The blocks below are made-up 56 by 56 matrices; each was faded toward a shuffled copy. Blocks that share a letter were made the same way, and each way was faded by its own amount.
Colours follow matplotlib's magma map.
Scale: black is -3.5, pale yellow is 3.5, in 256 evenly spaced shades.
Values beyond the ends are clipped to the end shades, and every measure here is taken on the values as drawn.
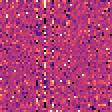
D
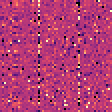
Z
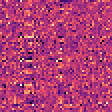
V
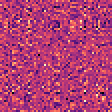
V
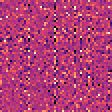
D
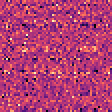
V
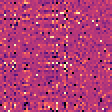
Z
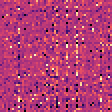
D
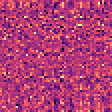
V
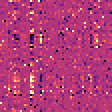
Z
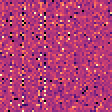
D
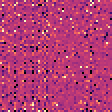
Z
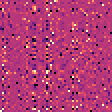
Z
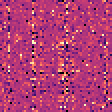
D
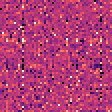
D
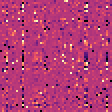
Z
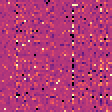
Z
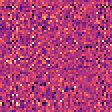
V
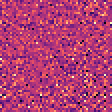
V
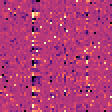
Z
